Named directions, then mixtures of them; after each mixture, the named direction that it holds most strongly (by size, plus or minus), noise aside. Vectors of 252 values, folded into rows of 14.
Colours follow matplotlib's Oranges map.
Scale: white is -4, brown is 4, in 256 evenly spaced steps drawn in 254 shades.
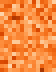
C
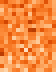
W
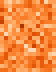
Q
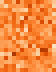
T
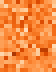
T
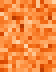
C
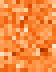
T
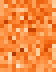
T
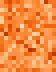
Q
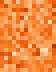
T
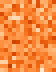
C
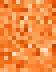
T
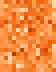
T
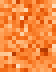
T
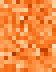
T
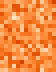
C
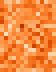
Q
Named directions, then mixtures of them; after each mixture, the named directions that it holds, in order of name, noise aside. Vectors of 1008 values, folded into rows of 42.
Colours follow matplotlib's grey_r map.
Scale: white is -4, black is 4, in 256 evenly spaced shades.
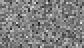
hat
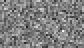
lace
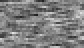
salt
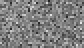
hat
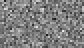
hat, lace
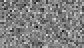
hat, lace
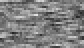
salt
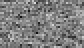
hat, salt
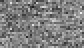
hat, salt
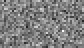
lace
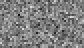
hat, lace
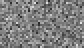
hat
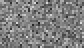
hat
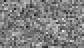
lace, salt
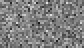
hat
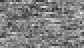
hat, salt
